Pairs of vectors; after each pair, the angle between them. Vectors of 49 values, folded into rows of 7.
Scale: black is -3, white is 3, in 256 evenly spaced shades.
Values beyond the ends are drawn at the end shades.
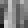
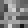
partly aligned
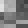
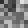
partly opposed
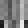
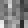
nearly opposite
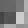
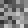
partly aligned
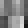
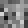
partly aligned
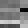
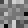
orthogonal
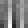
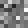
orthogonal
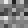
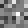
partly opposed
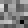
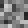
partly opposed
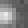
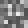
orthogonal
